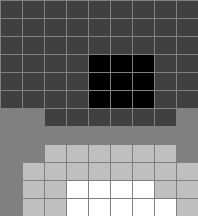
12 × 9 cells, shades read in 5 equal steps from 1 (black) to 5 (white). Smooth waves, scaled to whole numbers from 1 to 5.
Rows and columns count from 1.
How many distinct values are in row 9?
2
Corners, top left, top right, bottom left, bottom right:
2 2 3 4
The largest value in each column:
3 4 4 5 5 5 5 5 4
